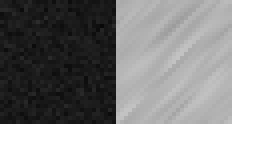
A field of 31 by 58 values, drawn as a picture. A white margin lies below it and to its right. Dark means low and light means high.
It is made of 1 by 2 panels. Panel 1,1: very low, fine-grained, faint in contrast. Panel 1,2: high, slanting up to the right, faint in contrast.
